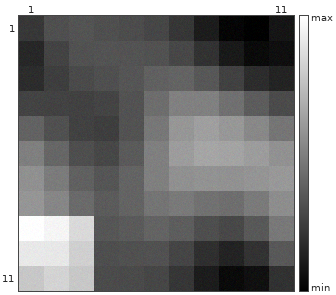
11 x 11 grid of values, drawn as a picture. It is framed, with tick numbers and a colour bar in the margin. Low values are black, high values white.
Mirror symmetry: none. Average level on the scale: 40%. Odd patch: higher, in the bottom left. Roughest part: bottom left. Ninth with the lowest average: top right. Ninth with the highest average: bottom left.
